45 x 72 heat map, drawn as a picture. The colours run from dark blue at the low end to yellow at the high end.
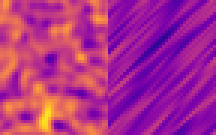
It is made of 1 by 2 panels. Panel 1,1: middling, blotchy, strong in contrast. Panel 1,2: low, slanting up to the right.
